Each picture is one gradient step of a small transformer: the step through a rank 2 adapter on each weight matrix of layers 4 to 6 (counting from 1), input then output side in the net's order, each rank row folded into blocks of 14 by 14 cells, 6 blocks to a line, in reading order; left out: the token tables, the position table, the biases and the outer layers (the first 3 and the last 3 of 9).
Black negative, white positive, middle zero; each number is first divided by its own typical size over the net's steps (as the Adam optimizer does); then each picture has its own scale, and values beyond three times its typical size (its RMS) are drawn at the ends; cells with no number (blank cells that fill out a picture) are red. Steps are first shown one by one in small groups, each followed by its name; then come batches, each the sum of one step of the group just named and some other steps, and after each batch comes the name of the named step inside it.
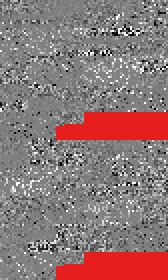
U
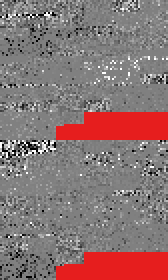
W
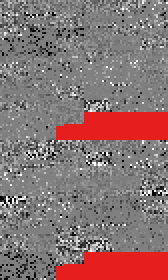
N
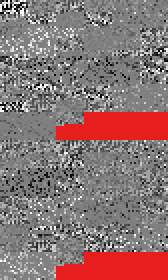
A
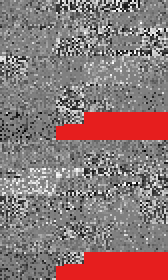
U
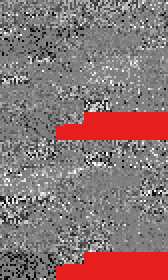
N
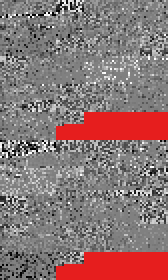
W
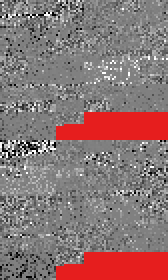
W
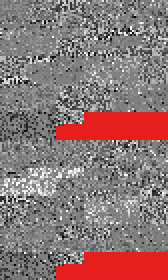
U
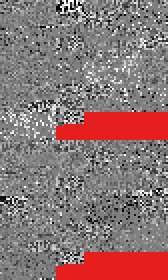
A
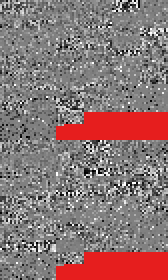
A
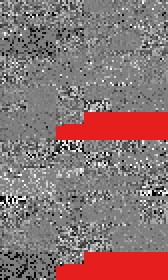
N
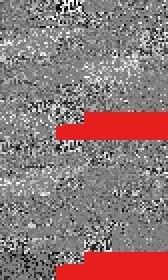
U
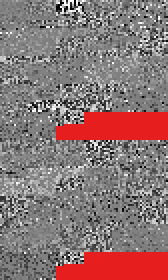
U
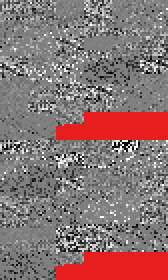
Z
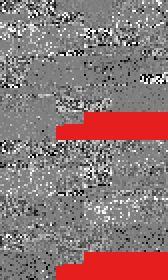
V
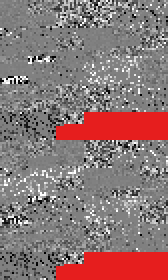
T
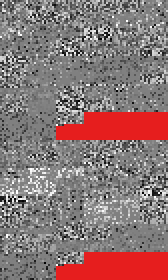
V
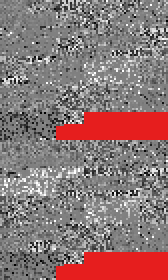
T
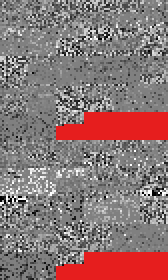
V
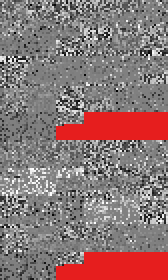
V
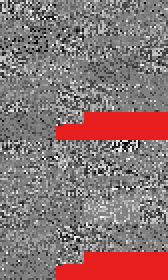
Z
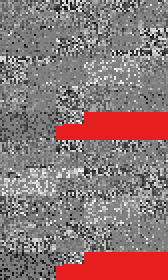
T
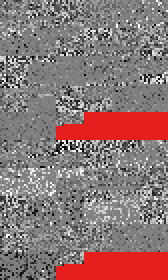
V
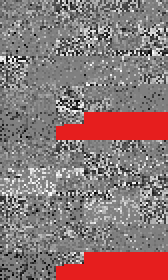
V
